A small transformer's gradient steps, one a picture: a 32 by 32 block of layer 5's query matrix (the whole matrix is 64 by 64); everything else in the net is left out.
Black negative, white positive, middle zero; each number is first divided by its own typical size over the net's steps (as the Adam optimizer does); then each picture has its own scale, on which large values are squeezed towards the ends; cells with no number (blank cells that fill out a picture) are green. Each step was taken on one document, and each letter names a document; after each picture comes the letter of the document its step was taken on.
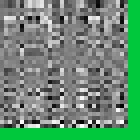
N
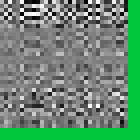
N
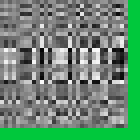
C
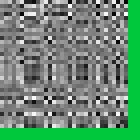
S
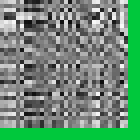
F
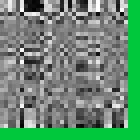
N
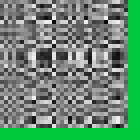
C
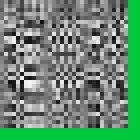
F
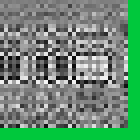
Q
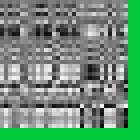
Q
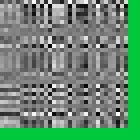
S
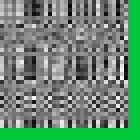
S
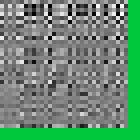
S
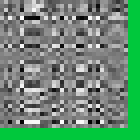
N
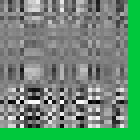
N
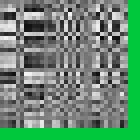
F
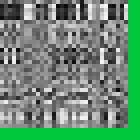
C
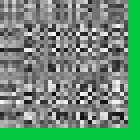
C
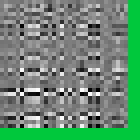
N
